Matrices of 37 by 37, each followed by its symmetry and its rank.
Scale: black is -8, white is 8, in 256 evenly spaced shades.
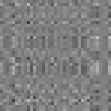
neither, rank three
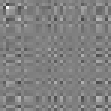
symmetric, rank two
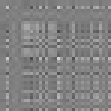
symmetric, rank two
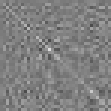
symmetric, rank five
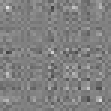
symmetric, rank three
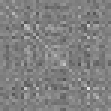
symmetric, rank five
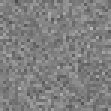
neither, full rank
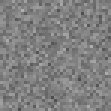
neither, full rank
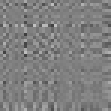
antisymmetric, rank two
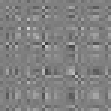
symmetric, rank three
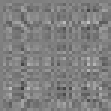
antisymmetric, rank two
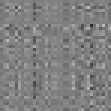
neither, rank three
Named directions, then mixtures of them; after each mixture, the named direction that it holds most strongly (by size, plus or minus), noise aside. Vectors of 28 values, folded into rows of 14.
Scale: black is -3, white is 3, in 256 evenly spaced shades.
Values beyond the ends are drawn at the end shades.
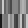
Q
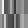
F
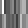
F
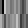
F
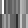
Q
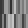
F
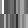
F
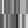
Q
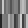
Q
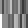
Q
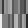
Q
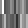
F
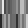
Q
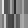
F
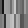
F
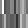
F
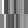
F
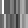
F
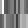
F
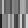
Q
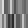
F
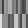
Q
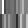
Q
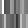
F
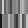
Q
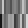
Q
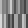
Q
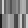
Q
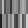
Q
